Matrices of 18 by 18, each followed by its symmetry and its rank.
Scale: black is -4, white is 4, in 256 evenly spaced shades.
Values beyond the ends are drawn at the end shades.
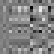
neither, rank two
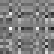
neither, rank two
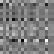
neither, rank two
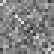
symmetric, full rank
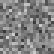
neither, full rank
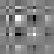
symmetric, rank one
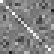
symmetric, full rank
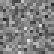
neither, full rank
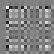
symmetric, rank one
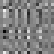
neither, rank two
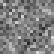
symmetric, full rank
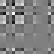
symmetric, rank one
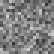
neither, full rank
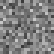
neither, full rank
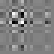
symmetric, rank one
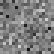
symmetric, full rank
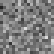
neither, full rank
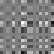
symmetric, rank one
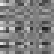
neither, rank two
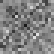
symmetric, full rank
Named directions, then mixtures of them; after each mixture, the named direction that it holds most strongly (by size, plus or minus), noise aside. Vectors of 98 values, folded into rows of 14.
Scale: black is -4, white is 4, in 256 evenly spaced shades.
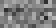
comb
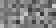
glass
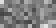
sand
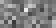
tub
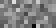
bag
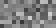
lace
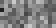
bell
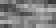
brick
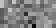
bag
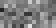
bell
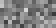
glass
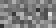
lace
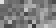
sand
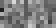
bell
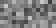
lace
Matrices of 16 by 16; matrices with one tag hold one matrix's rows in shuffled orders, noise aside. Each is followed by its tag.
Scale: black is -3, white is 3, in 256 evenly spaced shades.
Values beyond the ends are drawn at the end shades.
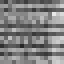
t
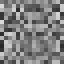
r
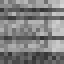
t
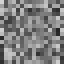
r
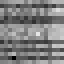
t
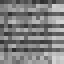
t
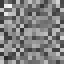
r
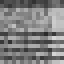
t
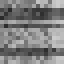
t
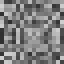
r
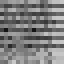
t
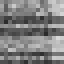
t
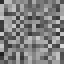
r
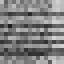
t
